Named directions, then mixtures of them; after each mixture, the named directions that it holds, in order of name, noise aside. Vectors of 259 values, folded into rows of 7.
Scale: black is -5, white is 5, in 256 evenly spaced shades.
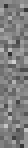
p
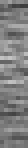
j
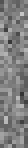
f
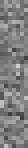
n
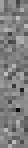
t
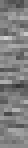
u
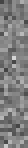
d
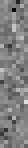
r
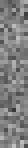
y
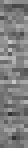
j, p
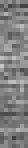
j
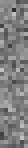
r, y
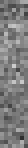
d, j, y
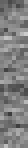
d, u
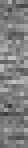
j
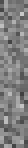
f, n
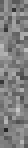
f, r, t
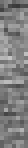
f, j, u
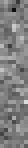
j, r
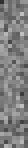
d, f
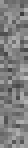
f, p, u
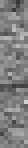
r, u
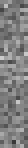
j, p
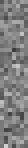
d, n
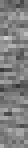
u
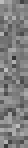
d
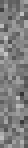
f, y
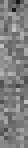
f, r, u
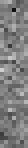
j, r, y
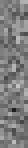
t, u, y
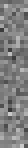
j, p, y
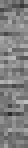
j, n, u
